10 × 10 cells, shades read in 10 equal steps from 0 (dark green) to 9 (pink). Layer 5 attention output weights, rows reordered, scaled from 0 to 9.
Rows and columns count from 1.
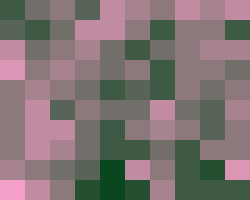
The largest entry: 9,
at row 10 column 1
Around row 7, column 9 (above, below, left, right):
3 5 5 5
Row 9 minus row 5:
1 -1 -1 -1 -2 4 3 -3 -3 3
